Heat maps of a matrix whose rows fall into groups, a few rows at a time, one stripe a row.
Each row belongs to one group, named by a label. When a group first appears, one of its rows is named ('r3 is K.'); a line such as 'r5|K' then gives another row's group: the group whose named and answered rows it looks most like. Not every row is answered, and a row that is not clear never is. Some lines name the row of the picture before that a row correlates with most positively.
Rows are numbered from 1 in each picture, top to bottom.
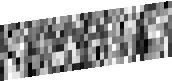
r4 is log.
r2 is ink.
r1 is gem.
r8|log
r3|log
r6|gem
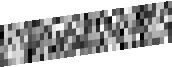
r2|gem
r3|ink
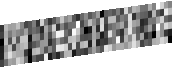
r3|gem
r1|log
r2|ink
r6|log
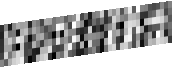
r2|gem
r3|log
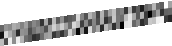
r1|ink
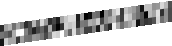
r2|log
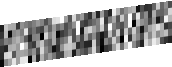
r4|log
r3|ink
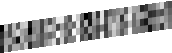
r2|ink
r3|gem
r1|gem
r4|ink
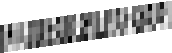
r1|ink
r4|log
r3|ink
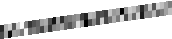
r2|ink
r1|log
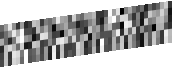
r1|gem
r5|ink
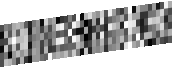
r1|ink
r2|gem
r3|log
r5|ink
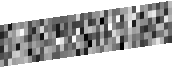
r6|log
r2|log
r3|ink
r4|gem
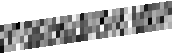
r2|log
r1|gem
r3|ink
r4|log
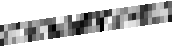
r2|log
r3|log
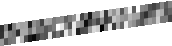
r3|log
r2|gem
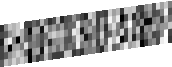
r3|gem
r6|log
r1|log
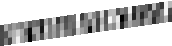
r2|ink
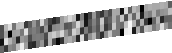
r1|log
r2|ink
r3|gem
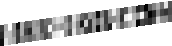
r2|gem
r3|gem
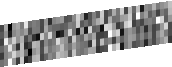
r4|gem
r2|ink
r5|gem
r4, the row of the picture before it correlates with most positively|1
